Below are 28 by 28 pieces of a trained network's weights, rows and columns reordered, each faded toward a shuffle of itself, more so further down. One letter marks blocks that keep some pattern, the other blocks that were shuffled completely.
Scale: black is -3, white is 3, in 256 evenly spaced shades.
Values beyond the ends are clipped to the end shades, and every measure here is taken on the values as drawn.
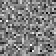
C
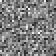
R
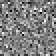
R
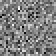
R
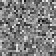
C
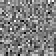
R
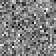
R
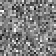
R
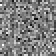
C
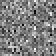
R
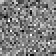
C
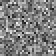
C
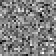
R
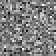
R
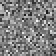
C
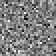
C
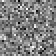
C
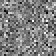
R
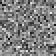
C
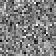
C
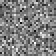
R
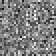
R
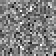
C
